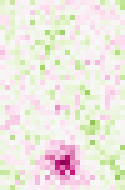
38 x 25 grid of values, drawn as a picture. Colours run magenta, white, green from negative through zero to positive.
A single dip lies in the bottom middle. No row or column stands out. The bottom right is the ninth with the highest average. There are no regular stripes.
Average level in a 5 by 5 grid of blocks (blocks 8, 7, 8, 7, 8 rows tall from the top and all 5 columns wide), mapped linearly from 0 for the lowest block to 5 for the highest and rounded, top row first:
4 4 4 3 4
4 4 4 4 3
3 4 4 4 3
3 4 3 5 4
4 3 0 3 5
